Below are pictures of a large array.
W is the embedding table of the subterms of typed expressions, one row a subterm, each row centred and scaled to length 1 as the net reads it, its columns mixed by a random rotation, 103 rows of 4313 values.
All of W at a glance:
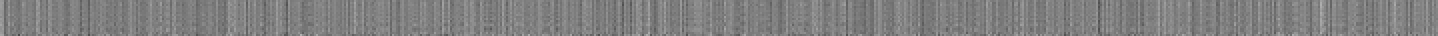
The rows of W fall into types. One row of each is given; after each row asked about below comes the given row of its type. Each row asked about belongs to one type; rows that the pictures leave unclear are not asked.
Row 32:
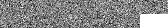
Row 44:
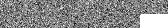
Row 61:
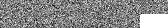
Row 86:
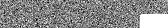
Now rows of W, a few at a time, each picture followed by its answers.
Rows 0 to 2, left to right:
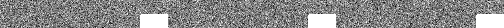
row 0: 32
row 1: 44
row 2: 44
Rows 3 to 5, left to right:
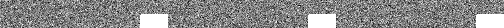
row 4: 32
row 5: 61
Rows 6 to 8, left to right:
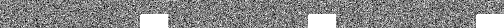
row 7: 86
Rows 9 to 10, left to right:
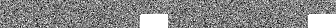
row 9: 86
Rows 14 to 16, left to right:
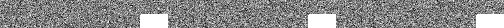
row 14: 32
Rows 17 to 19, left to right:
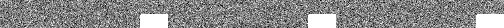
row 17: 44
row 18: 61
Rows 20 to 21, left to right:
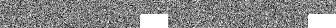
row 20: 32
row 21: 44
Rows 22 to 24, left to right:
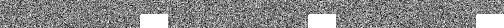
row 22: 32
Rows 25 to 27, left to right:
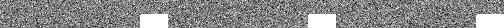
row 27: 44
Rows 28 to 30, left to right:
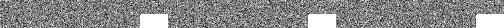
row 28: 86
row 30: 44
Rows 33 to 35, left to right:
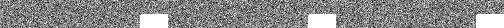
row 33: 86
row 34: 86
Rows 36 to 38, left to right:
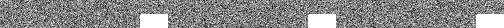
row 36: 44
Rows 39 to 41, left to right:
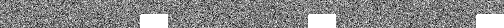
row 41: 44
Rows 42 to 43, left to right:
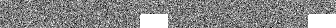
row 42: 44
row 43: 32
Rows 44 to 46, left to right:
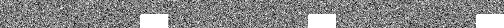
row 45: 86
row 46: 44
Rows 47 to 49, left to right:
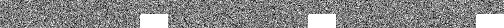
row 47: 44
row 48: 86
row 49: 32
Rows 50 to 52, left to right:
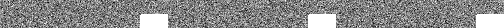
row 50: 86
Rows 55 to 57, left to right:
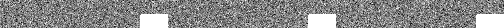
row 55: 86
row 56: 86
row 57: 44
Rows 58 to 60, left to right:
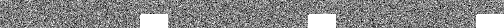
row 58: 44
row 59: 86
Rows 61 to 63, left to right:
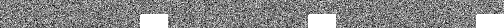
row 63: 32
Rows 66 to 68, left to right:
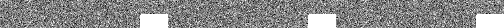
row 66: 44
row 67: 86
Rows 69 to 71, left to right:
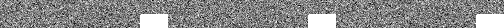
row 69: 44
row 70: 32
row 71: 44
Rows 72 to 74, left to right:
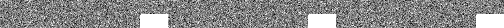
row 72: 44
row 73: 86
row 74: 44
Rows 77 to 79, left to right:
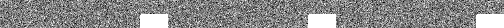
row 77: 44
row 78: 86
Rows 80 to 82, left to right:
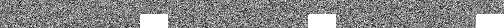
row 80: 32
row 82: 86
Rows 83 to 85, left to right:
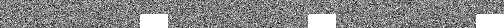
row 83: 61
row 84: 32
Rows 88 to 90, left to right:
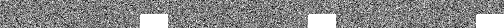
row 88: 86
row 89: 86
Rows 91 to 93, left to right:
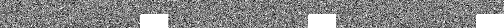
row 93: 32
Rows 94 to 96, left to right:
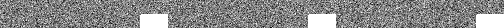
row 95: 32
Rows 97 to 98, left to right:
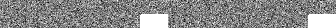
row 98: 86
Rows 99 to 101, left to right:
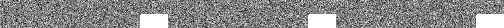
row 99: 86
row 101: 44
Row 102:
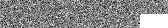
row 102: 86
